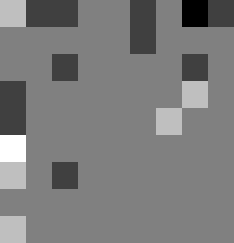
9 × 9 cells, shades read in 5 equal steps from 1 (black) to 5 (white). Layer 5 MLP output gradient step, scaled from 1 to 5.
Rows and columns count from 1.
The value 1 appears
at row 1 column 8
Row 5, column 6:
3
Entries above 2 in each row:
4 8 7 8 8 9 8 9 9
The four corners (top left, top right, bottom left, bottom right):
4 2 4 3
